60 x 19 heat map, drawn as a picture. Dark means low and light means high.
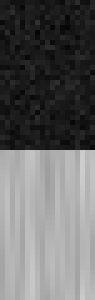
It is made of 2 by 1 panels. Panel 1,1: very low, fine-grained, faint in contrast. Panel 2,1: high, streaked downward, faint in contrast.
